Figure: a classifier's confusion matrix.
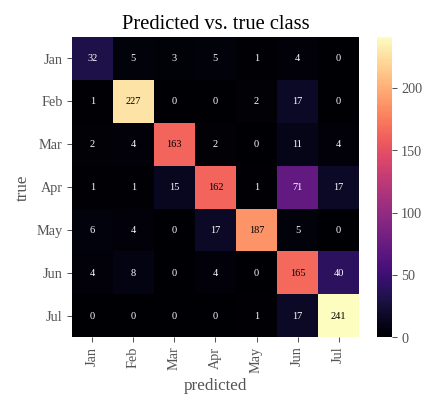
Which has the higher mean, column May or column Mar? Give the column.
May
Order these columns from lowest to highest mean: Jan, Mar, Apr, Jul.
Jan, Mar, Apr, Jul
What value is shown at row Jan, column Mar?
3
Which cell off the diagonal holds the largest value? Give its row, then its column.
Apr, Jun
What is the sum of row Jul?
259
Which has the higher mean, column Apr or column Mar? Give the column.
Apr
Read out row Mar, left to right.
2 4 163 2 0 11 4
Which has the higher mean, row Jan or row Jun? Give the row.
Jun
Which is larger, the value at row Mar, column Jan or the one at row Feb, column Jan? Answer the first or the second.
the first
